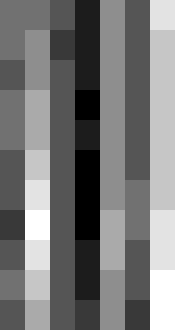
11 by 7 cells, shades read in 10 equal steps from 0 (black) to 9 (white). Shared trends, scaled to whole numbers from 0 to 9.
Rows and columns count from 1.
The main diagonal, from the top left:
4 5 3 0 5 3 7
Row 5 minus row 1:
0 2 0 0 0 0 -1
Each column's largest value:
4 9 3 2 6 4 9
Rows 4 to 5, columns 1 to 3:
4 6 3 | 4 6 3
